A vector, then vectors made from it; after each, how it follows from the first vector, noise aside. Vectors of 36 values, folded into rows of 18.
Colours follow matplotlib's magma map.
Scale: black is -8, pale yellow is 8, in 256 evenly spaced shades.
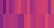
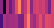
scaled up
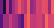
scaled up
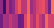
scaled up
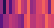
scaled up
